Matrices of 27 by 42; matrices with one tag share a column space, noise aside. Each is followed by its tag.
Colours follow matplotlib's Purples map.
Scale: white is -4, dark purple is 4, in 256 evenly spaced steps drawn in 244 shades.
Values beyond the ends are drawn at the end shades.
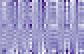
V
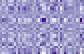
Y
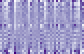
V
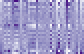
V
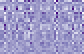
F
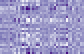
Y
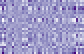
Y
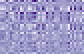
F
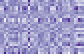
Y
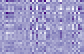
F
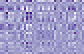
F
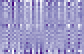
V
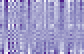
V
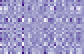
Y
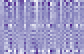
V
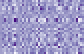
Y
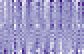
V
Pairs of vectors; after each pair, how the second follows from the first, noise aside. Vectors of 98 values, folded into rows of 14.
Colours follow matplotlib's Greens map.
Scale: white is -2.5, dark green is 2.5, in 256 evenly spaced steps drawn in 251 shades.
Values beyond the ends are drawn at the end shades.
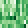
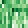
reversed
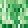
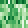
reversed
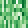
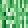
reversed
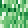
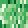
wrapped around
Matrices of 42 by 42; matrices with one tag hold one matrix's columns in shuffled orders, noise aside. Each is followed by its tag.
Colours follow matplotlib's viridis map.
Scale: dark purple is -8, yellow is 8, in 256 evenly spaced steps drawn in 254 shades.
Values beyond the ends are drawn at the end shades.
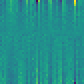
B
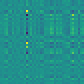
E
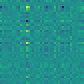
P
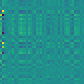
E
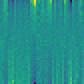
B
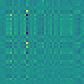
E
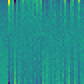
B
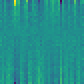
B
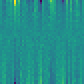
B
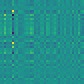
E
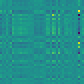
E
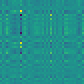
E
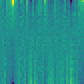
B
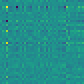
P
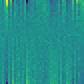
B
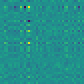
P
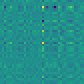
P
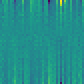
B
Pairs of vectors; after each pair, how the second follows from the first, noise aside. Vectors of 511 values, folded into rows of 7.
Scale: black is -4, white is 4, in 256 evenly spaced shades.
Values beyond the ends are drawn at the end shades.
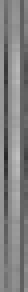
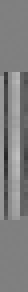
partly zeroed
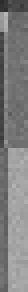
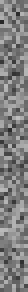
shuffled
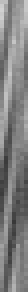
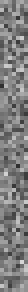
shuffled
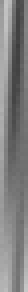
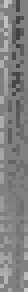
partly zeroed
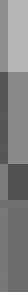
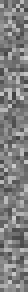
shuffled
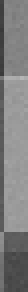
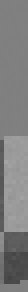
partly zeroed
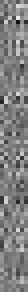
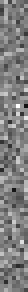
shuffled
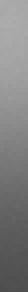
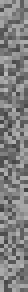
shuffled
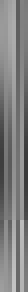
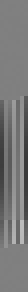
partly zeroed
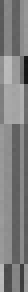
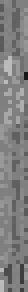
partly zeroed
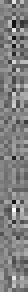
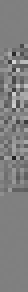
partly zeroed
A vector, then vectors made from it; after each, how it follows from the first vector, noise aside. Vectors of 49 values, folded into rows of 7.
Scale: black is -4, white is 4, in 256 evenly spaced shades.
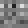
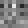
negated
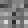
reversed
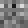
copied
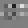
partly zeroed
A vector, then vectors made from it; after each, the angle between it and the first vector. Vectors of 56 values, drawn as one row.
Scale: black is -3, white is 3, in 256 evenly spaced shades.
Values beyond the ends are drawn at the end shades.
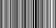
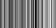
partly aligned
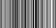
nearly parallel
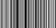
partly aligned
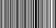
nearly parallel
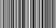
orthogonal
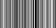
nearly parallel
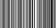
nearly opposite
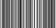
nearly opposite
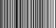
partly aligned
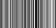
nearly parallel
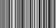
partly opposed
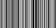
partly aligned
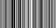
orthogonal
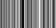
orthogonal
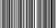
nearly opposite
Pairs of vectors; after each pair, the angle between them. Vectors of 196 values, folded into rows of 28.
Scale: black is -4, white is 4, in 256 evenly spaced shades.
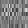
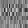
nearly opposite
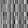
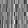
nearly opposite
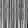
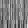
nearly opposite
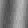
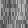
partly aligned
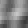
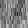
partly opposed
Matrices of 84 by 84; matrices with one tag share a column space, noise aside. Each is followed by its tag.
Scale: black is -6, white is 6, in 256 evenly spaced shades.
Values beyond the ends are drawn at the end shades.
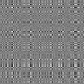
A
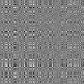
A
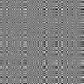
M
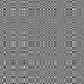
M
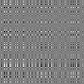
A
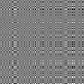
M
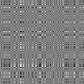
A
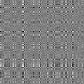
A
